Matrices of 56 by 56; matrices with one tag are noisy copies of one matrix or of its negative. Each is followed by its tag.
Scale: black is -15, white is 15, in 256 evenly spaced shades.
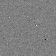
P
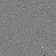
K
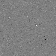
P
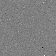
K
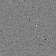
P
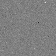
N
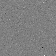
K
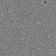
N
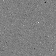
N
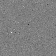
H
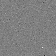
K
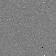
K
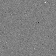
N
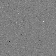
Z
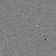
P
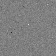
H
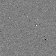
P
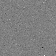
K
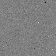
N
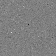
H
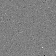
K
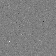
Z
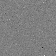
K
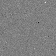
N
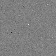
H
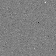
N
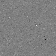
P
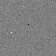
H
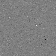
P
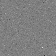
K
